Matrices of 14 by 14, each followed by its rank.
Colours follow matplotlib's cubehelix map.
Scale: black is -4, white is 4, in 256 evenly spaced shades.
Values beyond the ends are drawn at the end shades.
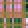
one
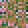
three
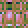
two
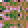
two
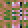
two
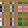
one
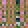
two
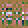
two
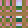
one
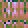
two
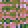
three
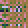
two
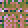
three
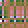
one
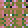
two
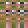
one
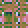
two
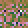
three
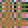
one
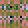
two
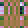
one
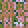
three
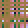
one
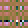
one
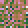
three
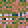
three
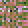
three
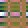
one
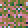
three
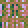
three
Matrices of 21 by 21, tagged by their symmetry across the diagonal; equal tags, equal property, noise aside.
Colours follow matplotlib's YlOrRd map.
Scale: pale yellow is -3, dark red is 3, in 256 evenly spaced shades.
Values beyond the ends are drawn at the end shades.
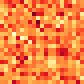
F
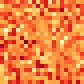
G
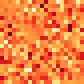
F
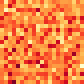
G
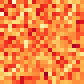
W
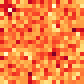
W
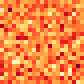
G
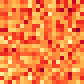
F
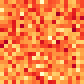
G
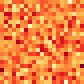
F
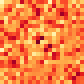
W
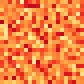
F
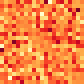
F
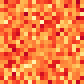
G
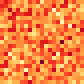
W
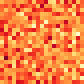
G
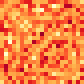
W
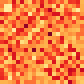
W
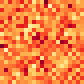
W
